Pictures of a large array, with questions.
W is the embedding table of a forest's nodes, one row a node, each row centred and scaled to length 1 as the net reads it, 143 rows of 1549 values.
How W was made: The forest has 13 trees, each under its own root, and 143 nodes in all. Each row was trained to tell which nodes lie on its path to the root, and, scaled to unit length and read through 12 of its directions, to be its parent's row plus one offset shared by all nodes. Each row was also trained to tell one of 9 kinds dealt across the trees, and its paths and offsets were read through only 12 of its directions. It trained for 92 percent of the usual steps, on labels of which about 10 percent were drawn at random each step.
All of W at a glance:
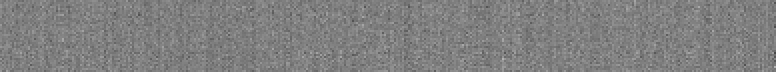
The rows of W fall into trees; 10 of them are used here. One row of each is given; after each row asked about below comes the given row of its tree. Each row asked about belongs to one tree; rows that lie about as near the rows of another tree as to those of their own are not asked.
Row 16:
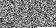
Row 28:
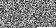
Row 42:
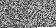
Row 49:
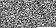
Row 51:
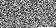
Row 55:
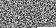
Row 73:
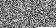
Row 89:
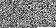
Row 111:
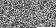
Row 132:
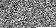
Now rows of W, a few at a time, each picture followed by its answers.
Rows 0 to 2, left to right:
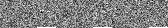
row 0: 16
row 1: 111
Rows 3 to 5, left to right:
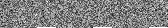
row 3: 111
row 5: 51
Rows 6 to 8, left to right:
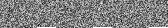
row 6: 111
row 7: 42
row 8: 111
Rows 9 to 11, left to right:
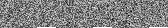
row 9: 111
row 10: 73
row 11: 51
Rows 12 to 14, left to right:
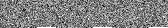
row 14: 49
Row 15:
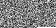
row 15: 49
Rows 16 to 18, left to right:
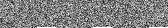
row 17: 16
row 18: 28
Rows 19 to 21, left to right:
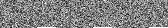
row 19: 51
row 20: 51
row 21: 73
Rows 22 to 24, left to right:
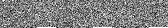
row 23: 16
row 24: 49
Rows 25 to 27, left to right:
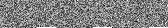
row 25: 132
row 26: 132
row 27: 55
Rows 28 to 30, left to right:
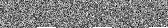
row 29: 49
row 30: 73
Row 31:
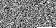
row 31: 49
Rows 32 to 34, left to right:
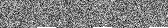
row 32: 55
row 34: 89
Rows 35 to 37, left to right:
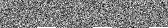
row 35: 42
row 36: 132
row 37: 73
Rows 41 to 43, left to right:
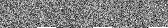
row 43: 111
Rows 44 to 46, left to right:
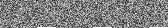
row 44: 28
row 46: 51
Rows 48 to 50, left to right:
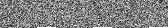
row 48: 89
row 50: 42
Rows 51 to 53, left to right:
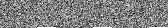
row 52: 49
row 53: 16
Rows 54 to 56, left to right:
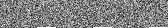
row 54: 73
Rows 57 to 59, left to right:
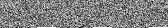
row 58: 49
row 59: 73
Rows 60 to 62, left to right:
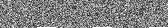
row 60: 28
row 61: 28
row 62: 16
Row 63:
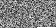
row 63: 28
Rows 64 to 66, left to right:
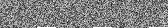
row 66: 16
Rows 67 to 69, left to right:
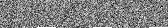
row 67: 73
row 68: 111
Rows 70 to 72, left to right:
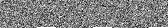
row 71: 111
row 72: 132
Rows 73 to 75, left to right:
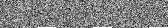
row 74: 16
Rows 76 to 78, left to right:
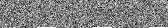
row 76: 89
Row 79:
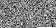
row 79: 132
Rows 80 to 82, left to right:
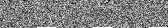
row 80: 16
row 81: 73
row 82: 28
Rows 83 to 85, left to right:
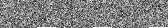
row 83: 49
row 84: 132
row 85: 111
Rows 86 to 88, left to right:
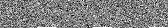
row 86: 42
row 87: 132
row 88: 51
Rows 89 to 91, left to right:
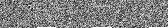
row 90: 42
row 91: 111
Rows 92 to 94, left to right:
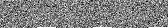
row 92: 111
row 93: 49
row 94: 49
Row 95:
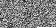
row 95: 16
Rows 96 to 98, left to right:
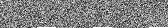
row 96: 55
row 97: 89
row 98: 111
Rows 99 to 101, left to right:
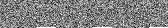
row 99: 28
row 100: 73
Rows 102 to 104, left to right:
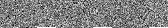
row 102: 111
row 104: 42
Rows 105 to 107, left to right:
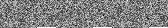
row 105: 55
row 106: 28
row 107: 55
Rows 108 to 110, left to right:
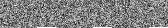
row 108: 16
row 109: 111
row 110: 73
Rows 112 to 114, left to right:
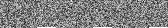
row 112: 16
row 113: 28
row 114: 28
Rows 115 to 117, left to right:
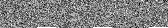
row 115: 28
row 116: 51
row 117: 49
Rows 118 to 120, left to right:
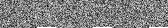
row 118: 89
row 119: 28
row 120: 28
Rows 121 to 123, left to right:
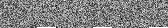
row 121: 132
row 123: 42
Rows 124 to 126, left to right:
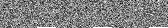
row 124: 42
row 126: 73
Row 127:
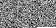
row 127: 73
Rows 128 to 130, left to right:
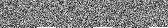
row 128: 132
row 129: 28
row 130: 111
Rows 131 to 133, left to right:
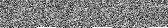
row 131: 132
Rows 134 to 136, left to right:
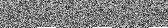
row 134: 42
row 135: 73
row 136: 73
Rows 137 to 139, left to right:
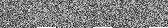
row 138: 73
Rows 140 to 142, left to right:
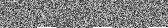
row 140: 28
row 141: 16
